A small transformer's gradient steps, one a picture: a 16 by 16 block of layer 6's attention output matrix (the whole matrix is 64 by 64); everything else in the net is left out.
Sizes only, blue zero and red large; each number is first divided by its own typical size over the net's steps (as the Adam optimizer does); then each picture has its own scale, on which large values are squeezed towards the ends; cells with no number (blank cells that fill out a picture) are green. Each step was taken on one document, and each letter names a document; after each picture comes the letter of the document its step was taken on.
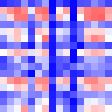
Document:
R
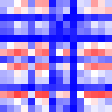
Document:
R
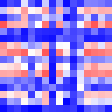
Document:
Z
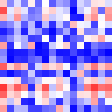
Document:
Z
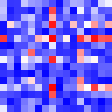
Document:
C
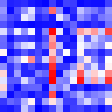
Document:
C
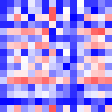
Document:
R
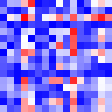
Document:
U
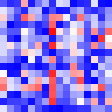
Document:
C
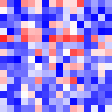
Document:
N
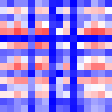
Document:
R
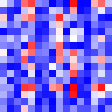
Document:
U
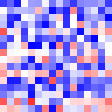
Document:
Z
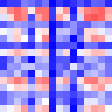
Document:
R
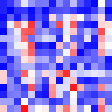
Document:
U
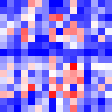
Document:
N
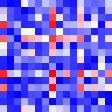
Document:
C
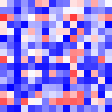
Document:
N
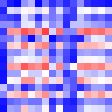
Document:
R
